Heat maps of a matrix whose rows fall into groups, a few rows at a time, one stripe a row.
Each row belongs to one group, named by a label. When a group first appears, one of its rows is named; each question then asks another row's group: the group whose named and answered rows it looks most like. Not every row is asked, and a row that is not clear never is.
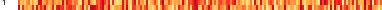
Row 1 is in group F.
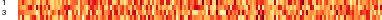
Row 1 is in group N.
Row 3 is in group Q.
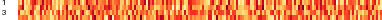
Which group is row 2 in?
N
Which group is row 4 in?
Q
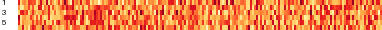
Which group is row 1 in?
Q
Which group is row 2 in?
F
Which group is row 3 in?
N
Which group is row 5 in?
F
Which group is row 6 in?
N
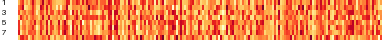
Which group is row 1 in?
N
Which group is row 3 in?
Q
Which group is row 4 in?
N
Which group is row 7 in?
Q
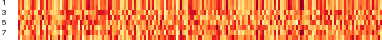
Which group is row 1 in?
N
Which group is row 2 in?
N
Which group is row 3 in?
F
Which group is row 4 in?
N
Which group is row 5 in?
F
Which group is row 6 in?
Q
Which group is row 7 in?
N
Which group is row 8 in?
Q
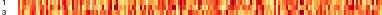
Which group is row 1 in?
Q
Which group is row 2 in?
Q
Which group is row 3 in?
N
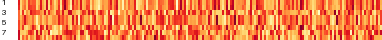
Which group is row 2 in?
Q
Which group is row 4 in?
Q
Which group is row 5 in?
Q
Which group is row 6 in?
N
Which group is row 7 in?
F
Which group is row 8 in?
F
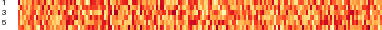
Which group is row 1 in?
F
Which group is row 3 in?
Q
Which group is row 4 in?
F
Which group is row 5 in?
F
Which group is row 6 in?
N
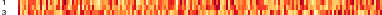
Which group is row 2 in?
Q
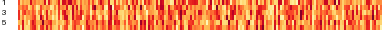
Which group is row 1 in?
F
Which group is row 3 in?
Q
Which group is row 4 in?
Q
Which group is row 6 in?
N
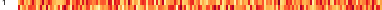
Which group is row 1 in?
N
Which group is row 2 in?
Q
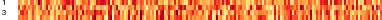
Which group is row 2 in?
Q
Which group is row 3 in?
N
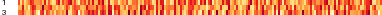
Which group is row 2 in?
N
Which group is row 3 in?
N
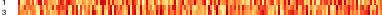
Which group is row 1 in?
F
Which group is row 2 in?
Q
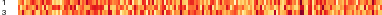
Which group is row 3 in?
N
